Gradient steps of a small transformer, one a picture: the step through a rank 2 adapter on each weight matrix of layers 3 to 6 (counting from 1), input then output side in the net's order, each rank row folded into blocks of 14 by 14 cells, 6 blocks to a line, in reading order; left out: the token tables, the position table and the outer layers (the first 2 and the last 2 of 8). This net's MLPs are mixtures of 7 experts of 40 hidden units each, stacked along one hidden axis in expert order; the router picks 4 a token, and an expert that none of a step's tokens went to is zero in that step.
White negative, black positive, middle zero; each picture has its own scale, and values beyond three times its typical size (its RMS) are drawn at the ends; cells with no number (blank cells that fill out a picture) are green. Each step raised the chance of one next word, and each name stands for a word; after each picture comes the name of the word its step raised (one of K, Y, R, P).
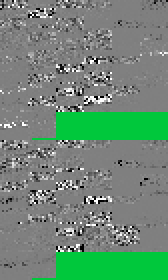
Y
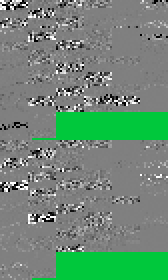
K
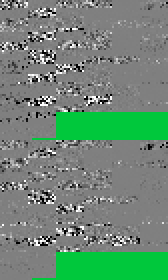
K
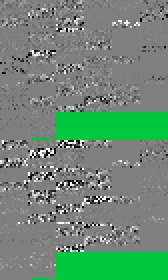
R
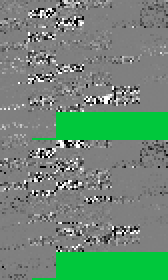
Y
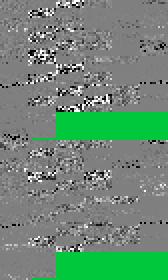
K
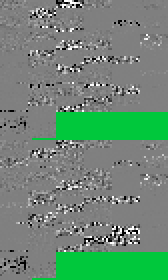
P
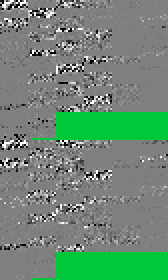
K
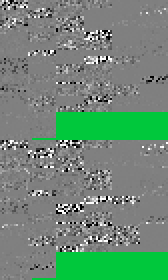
R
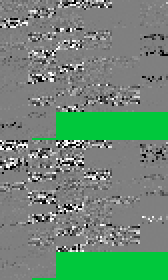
R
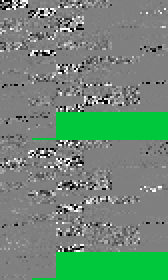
K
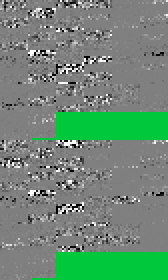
R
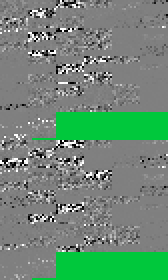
R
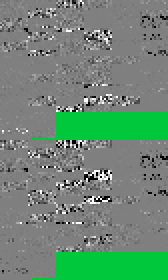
Y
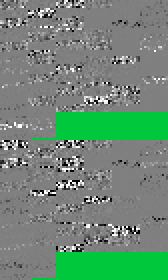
Y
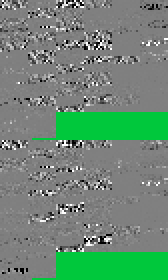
P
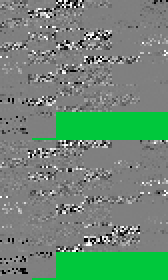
P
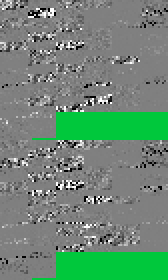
Y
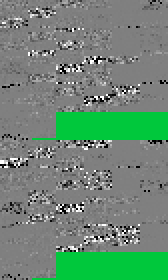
R
